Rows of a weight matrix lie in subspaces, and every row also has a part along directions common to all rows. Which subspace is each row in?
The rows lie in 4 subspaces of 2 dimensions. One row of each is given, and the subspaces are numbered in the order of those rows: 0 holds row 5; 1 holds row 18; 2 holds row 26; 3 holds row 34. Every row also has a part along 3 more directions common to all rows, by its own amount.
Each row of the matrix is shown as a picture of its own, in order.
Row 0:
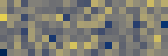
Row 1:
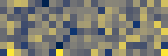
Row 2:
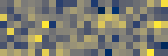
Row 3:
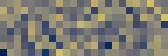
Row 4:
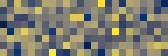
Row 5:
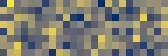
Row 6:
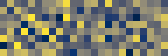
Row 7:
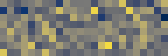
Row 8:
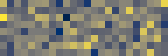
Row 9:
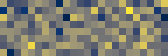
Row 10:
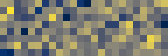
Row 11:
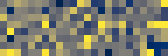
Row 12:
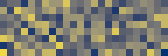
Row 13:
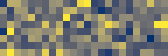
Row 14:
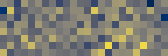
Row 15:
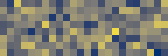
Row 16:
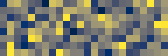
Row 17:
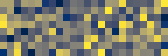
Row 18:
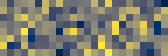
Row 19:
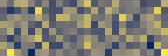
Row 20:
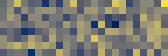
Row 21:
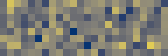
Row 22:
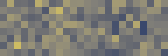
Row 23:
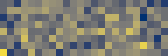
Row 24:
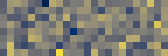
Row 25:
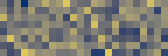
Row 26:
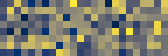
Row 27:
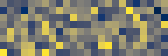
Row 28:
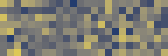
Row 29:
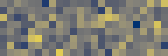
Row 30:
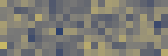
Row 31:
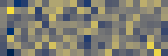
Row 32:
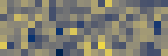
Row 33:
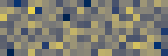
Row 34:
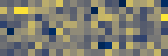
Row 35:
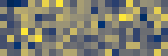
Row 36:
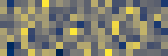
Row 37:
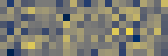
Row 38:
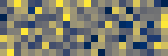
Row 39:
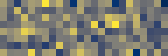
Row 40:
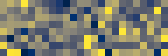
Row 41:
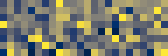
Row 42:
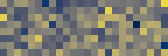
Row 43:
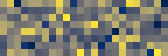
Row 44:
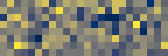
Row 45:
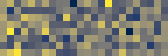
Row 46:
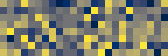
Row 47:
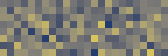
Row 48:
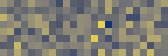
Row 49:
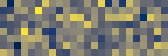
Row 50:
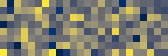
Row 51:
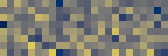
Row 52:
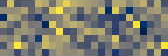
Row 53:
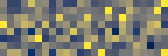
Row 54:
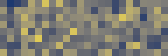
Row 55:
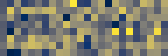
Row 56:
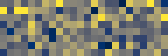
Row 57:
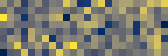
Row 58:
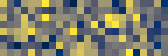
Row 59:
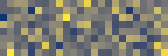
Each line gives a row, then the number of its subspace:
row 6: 2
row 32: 1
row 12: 2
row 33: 0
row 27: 3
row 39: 2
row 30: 1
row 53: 0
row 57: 3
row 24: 1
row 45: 2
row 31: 0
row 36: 1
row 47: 2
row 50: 0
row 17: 0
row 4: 0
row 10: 0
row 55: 2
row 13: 1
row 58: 2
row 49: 0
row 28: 2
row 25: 3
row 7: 3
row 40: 3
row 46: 3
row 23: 3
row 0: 3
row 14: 3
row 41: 0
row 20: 2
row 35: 0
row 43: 2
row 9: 3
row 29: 1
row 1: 1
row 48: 2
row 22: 1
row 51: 0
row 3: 3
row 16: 1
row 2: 1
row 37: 2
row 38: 0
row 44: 1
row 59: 0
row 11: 1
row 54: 0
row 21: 0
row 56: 3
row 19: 0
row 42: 1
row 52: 1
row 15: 2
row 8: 3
